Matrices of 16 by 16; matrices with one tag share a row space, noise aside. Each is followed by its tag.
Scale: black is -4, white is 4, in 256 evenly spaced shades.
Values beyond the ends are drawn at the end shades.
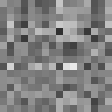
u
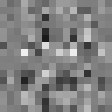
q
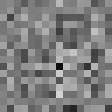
u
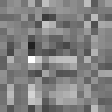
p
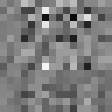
q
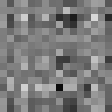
u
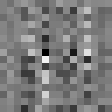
q
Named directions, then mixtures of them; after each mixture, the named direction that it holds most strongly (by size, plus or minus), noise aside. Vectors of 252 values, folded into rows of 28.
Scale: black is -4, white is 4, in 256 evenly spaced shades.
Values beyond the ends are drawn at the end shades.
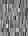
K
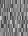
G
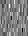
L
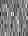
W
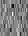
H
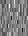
L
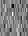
H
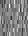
L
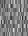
G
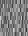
G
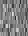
K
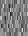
G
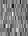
H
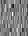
H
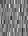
L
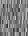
K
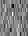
H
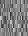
G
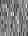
W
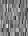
K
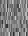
K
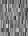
K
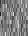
W
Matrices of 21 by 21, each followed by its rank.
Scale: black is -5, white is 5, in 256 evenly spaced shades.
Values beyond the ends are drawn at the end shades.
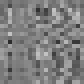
three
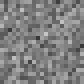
full rank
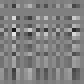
one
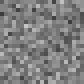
full rank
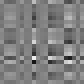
one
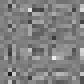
three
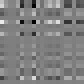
one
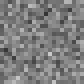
full rank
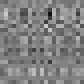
three
